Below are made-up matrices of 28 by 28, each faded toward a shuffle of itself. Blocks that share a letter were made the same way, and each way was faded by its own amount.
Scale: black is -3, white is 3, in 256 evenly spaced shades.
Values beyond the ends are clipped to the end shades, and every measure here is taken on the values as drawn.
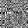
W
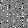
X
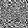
W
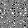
X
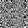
W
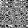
W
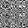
W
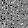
X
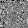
X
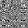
W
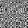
W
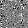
X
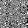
X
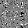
X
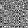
W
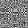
W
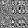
W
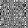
W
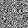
W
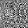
W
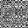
W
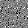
X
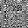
W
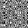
W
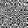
W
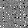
X
